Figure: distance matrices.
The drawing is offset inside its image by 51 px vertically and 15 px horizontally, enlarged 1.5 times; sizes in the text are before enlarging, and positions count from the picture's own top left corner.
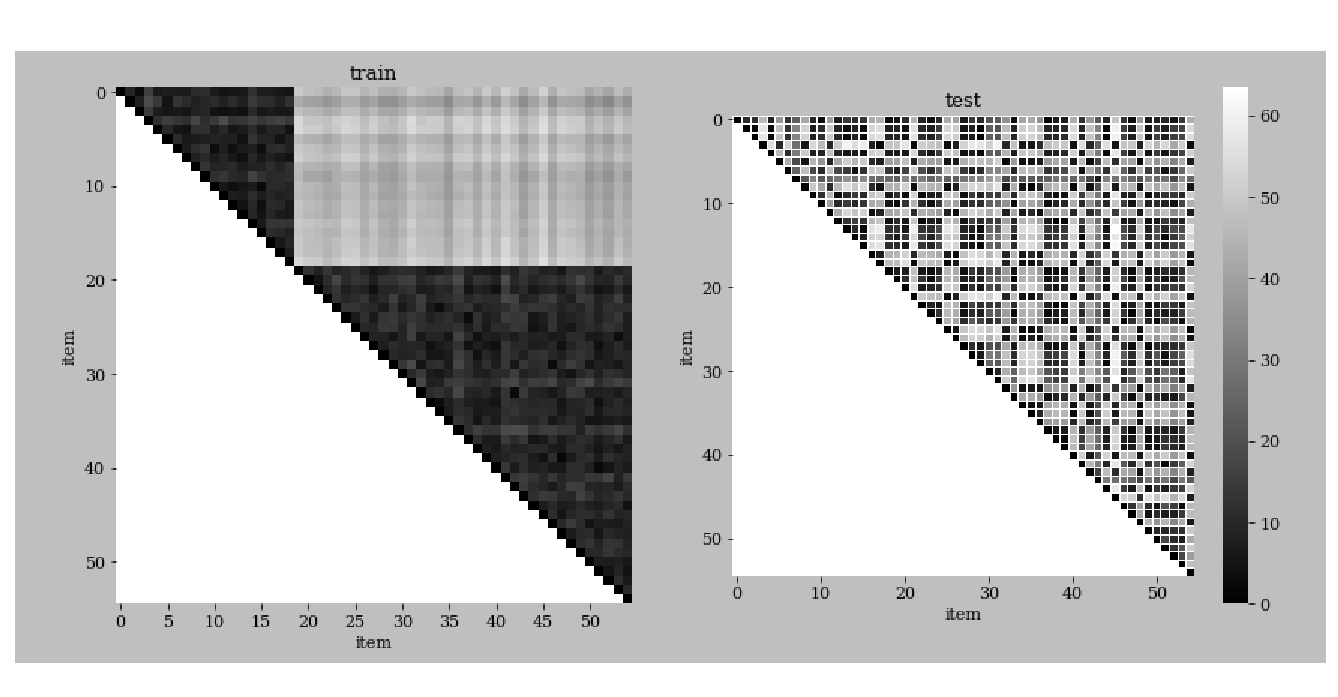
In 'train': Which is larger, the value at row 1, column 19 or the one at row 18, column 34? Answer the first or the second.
the second
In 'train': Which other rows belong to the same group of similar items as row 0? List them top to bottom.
1, 2, 3, 4, 5, 6, 7, 8, 9, 10, 11, 12, 13, 14, 15, 16, 17, 18
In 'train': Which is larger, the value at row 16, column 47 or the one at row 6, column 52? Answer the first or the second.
the first
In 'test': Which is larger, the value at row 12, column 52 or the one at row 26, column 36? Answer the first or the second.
the first
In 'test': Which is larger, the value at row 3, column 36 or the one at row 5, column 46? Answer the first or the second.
the second
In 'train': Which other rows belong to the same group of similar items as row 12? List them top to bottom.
0, 1, 2, 3, 4, 5, 6, 7, 8, 9, 10, 11, 13, 14, 15, 16, 17, 18
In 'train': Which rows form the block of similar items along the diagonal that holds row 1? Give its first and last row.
0 to 18
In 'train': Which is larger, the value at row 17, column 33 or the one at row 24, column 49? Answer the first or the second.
the first
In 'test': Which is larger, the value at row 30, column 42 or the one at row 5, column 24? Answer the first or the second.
the first
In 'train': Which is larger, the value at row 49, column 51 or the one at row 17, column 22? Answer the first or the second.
the second
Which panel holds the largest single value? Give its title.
test
